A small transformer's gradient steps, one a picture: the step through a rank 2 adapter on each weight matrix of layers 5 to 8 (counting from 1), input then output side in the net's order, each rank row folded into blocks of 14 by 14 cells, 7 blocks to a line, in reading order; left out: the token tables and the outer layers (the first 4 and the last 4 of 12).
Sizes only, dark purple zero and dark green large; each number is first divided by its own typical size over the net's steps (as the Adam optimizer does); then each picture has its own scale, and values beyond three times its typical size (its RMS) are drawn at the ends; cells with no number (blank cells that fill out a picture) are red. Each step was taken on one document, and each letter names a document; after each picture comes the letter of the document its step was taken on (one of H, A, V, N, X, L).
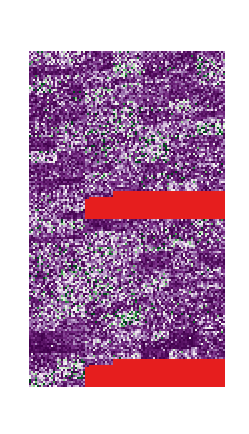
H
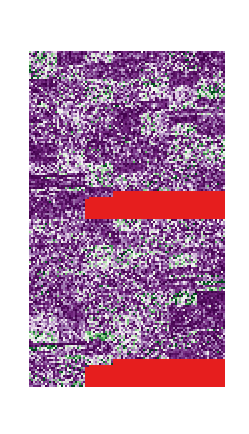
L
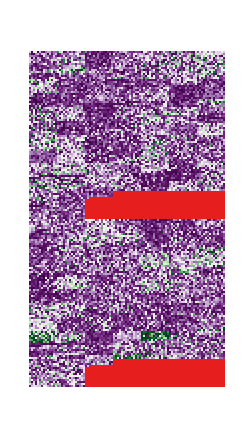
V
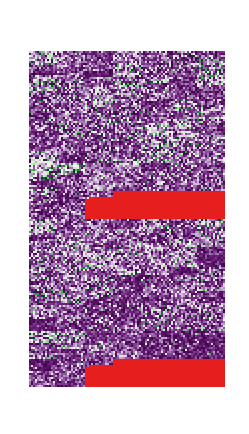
H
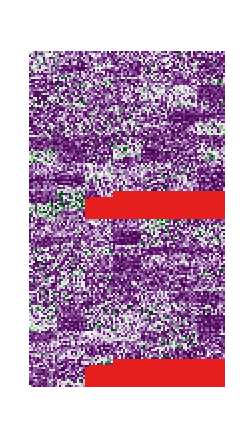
L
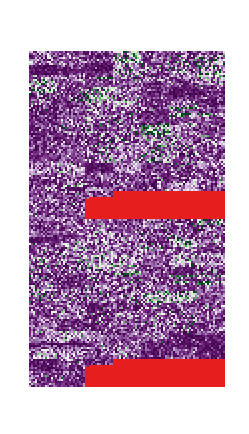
H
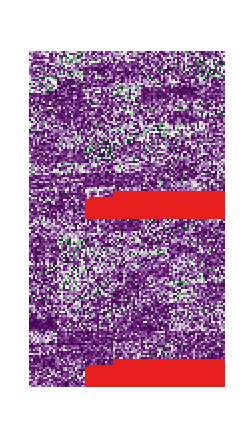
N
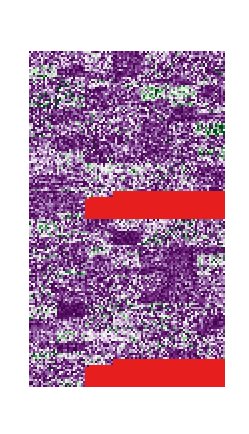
L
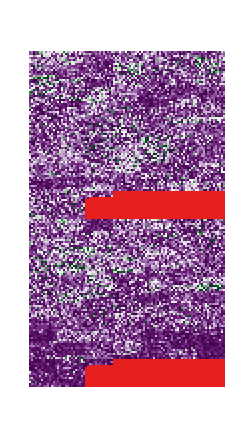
H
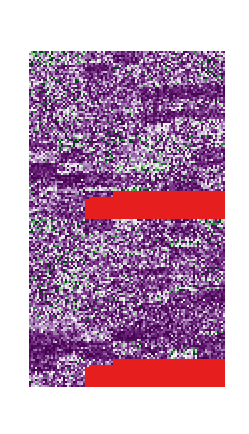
N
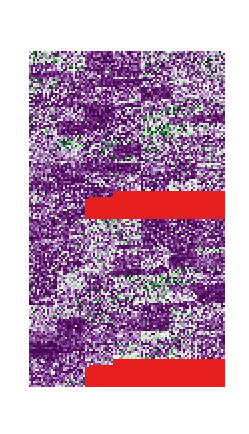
V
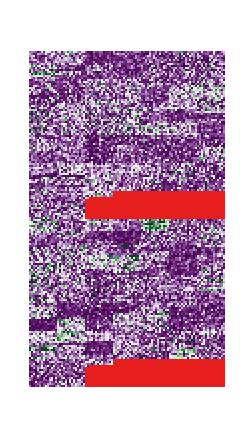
L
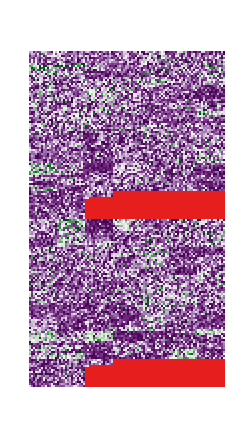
L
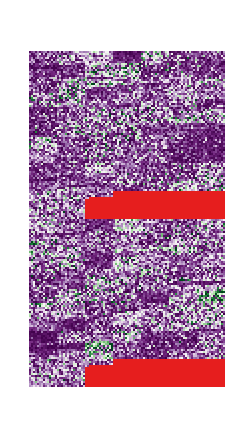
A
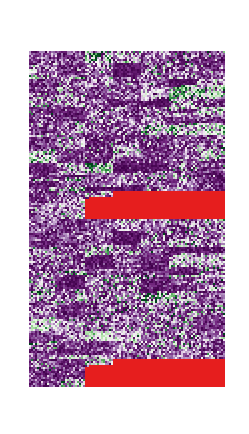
L
